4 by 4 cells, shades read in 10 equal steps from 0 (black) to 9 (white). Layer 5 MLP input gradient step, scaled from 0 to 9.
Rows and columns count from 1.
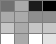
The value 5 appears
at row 2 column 3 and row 2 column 4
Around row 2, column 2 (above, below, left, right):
6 6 6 5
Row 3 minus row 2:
1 0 2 2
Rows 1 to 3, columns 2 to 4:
6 1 0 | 6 5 5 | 6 7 7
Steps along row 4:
down up down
